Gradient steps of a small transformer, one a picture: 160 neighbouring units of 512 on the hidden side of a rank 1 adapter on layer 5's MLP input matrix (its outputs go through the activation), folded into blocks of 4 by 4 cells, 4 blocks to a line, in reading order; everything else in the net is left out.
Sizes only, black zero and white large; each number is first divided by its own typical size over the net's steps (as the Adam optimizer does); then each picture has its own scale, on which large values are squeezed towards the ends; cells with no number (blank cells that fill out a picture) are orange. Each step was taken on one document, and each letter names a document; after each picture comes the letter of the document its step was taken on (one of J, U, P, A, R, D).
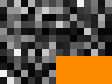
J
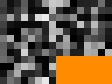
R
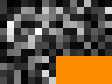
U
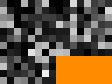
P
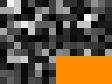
J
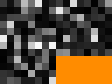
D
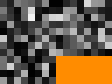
P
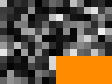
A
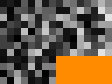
A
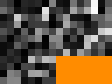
A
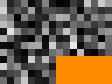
P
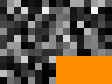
D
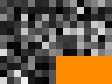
A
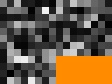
J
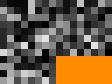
R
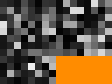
A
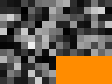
R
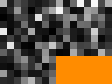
D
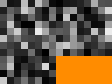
P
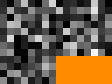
U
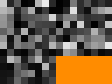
P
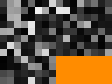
J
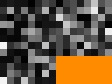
A
